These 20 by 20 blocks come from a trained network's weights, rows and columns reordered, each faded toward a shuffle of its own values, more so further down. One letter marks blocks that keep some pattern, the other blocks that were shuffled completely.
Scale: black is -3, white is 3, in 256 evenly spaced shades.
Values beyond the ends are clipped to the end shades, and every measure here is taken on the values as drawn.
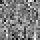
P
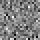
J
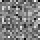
P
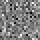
J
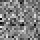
P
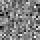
J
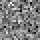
J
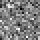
J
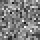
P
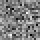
J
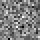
J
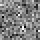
J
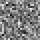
J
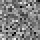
J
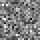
J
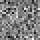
P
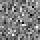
J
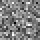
P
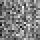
P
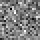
J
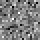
J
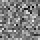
J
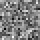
J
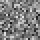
J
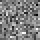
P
